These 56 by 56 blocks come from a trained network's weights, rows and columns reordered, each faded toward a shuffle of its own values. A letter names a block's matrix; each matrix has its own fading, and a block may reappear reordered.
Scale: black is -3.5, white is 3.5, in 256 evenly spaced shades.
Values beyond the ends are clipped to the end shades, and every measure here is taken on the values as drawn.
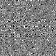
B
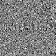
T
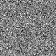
T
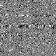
B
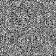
T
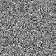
T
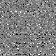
B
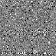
B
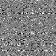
B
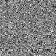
T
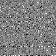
B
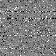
B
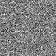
T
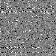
B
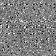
B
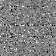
B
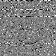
B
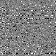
B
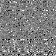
B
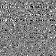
B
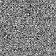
T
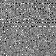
B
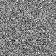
T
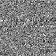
T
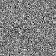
T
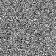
T
